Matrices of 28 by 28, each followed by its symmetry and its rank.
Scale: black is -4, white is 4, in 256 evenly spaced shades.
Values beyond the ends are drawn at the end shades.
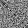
symmetric, full rank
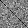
symmetric, full rank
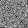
symmetric, full rank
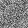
symmetric, full rank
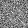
symmetric, full rank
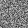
neither, full rank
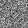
symmetric, full rank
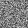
neither, full rank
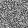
neither, full rank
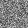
neither, full rank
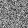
neither, full rank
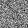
neither, full rank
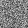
neither, full rank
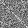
symmetric, full rank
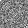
symmetric, full rank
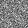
symmetric, full rank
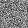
neither, full rank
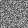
symmetric, full rank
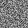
symmetric, full rank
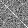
symmetric, full rank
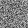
neither, full rank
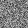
neither, full rank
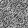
symmetric, full rank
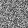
neither, full rank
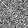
symmetric, full rank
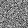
symmetric, full rank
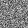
neither, full rank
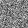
neither, full rank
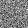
neither, full rank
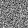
neither, full rank
